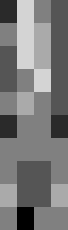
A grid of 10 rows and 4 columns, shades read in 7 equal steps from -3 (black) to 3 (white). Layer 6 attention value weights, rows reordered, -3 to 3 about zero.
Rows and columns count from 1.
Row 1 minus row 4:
-1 2 -2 0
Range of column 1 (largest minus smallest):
3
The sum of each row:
-1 2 1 0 0 -4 0 -2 0 -3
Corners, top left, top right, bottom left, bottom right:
-2 -1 0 0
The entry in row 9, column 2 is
-1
